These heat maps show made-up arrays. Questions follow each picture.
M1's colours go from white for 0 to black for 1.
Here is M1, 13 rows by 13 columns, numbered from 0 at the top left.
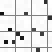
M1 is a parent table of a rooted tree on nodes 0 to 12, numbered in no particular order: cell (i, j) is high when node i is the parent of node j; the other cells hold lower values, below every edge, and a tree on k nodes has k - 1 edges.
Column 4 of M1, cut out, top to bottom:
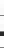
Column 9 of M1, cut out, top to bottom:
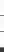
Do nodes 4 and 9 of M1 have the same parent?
no
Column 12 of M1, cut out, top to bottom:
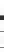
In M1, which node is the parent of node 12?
4
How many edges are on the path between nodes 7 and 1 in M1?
3
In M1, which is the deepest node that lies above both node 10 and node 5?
8
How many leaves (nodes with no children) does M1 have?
5
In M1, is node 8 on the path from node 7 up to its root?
no
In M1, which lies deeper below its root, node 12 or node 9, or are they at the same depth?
node 9
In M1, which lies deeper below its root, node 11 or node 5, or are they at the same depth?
the same depth
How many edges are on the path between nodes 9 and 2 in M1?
5
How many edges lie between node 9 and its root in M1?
4
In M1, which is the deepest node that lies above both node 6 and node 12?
8
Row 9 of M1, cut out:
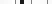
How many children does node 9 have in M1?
1
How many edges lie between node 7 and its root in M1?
0
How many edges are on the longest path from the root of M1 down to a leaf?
5
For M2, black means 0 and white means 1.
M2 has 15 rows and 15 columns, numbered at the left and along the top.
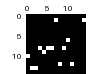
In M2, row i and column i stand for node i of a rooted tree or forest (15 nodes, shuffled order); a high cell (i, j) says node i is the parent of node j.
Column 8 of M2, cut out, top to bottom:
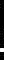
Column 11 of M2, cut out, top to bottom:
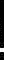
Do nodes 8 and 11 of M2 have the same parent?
yes
